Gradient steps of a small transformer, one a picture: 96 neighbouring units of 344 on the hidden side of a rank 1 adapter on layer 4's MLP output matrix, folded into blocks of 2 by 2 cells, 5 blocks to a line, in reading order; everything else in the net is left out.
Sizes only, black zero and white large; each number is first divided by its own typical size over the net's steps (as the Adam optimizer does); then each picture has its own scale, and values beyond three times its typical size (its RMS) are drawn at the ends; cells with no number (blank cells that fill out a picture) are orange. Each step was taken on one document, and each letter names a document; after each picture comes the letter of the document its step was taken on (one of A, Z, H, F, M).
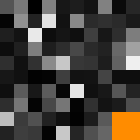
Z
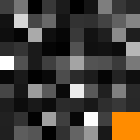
Z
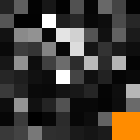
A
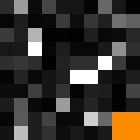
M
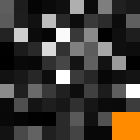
A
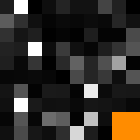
M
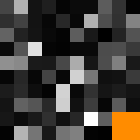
M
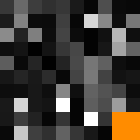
M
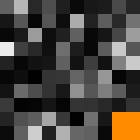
Z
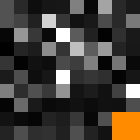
A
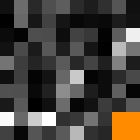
Z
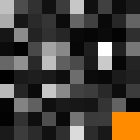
A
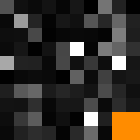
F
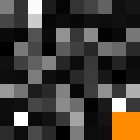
A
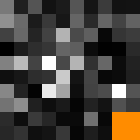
A
